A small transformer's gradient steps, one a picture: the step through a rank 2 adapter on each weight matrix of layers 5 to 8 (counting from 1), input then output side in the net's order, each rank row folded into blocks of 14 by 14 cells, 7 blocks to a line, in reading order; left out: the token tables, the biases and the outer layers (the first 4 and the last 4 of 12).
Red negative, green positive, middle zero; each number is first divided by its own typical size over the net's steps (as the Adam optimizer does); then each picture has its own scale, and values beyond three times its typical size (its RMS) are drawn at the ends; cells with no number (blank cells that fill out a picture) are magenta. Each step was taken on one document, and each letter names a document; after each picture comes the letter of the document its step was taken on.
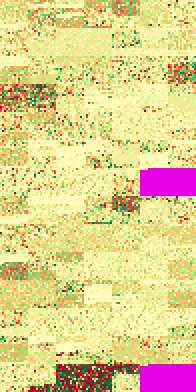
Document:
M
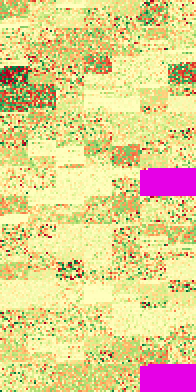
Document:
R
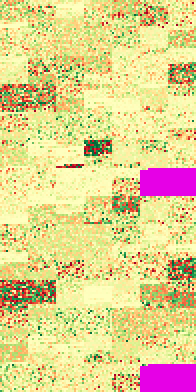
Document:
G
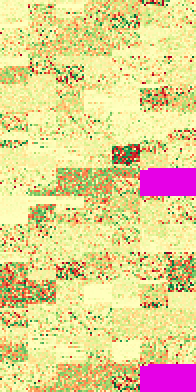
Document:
R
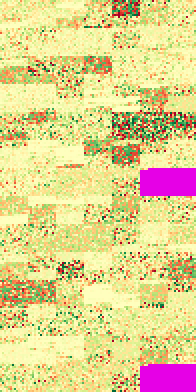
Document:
R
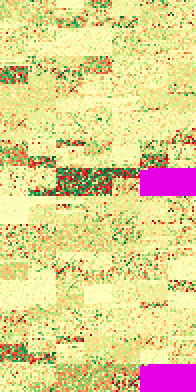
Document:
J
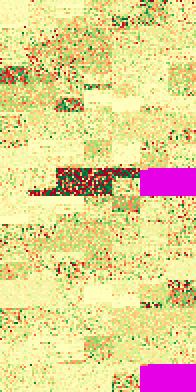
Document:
G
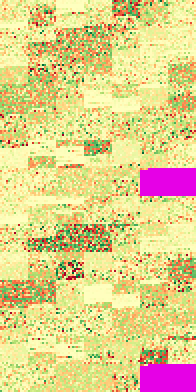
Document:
G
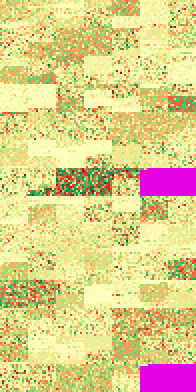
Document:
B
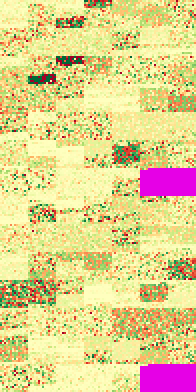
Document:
B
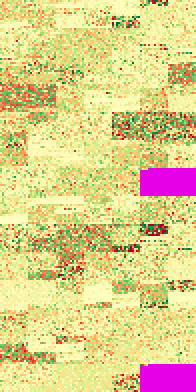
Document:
J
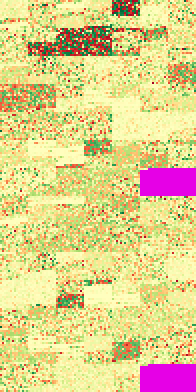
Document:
B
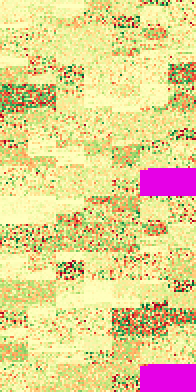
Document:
G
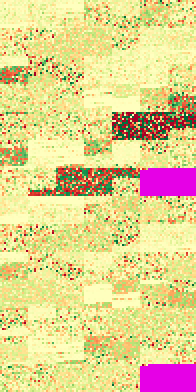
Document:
G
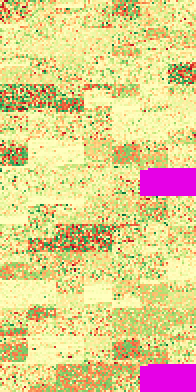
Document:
M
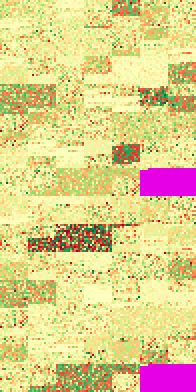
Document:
M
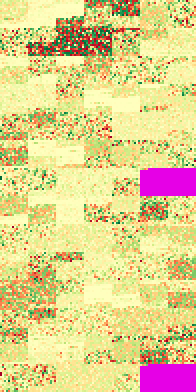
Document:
B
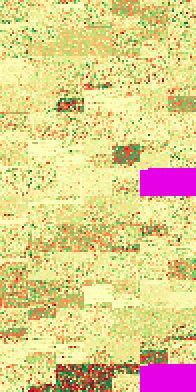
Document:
B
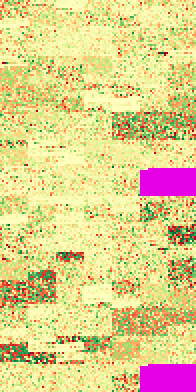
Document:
J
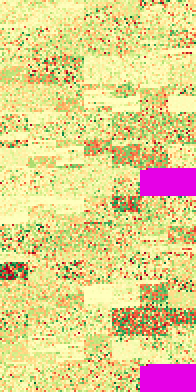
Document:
R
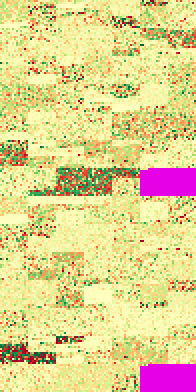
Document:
R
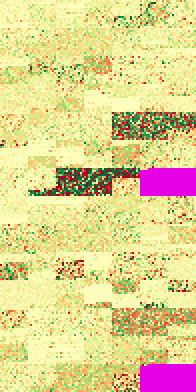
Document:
J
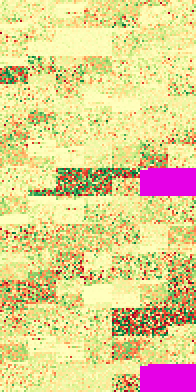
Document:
J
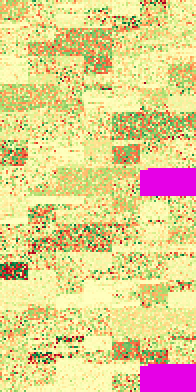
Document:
M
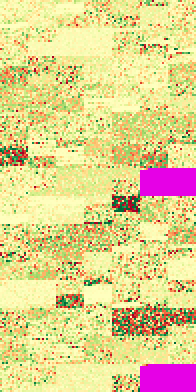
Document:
R
